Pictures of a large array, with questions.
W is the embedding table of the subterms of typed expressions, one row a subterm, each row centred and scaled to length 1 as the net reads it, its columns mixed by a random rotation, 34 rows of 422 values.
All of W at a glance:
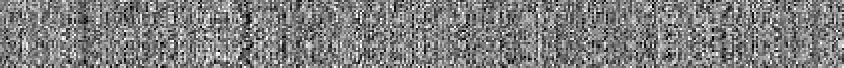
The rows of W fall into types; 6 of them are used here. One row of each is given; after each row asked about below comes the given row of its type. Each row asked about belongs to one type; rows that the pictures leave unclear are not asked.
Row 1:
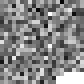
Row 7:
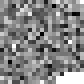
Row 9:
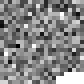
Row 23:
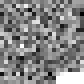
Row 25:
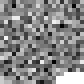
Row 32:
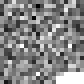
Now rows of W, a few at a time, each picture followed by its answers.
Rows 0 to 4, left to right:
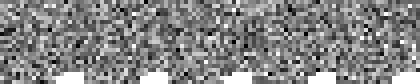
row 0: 32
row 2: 32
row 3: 1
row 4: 1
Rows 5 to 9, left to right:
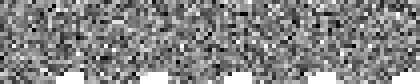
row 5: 1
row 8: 7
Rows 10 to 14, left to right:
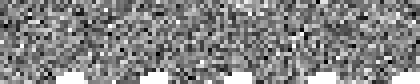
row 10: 9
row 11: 9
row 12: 7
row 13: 32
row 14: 9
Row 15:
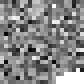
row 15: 25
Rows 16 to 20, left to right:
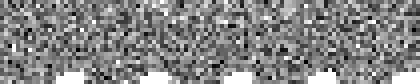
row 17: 7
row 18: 25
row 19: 25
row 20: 32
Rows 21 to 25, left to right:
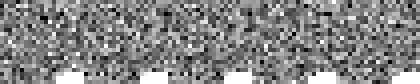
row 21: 23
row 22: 23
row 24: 7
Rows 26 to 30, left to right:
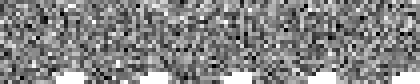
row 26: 7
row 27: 7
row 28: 25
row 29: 1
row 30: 9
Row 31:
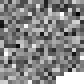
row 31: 9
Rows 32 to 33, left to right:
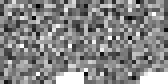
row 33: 23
